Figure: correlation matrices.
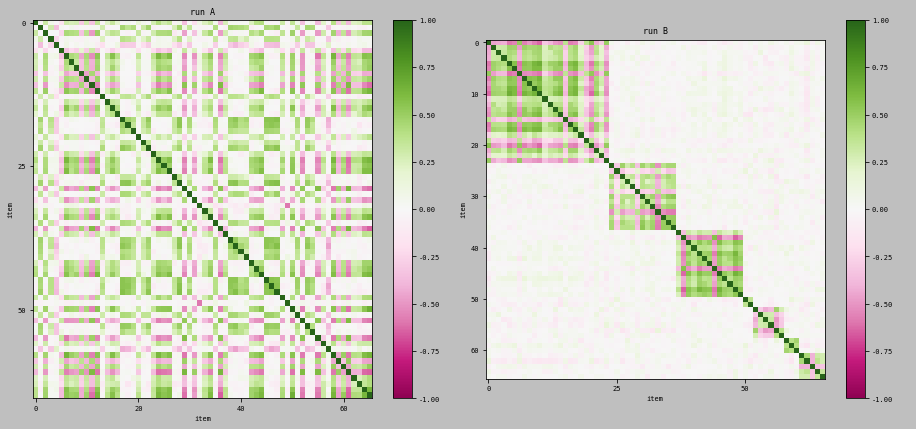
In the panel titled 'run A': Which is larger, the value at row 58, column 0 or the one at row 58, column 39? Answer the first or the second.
the first
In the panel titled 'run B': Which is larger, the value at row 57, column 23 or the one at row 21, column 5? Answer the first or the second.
the second
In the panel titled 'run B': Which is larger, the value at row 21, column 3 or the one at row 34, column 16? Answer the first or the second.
the first
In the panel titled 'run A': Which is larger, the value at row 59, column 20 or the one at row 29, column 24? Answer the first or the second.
the first
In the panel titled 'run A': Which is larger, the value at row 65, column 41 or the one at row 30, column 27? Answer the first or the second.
the second
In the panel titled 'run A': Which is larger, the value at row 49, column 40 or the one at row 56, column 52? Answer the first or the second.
the first
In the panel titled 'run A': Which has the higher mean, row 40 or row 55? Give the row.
40
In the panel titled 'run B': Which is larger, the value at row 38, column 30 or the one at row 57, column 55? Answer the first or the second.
the first
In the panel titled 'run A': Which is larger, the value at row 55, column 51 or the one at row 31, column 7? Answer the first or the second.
the first
